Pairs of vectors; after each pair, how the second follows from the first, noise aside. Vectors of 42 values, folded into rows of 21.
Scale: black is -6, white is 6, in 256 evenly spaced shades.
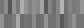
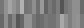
sign-scrambled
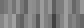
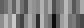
scaled up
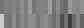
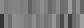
sign-scrambled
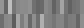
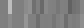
partly zeroed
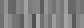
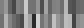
scaled up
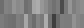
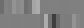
partly zeroed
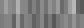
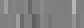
partly zeroed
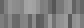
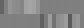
partly zeroed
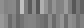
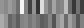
scaled up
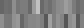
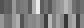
scaled up
